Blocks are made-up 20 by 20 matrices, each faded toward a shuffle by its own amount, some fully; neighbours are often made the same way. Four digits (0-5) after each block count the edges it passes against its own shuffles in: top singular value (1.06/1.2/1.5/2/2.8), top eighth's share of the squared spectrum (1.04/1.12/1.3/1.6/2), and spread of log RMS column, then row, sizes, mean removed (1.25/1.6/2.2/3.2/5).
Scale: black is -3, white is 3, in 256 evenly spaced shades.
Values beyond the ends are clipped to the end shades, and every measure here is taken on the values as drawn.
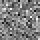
1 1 0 0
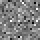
1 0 0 0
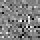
3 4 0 2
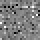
1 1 0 0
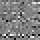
3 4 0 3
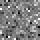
0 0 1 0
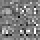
3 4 1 2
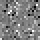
0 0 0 0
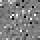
0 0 0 0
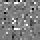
2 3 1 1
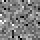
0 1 0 0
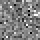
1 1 0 0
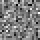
0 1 0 0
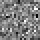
0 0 0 0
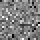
0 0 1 0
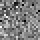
0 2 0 0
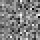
1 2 2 0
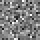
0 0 0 0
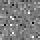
1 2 0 0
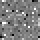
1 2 0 1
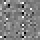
3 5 2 0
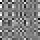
4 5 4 3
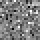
1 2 1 0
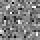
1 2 0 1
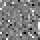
1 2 0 0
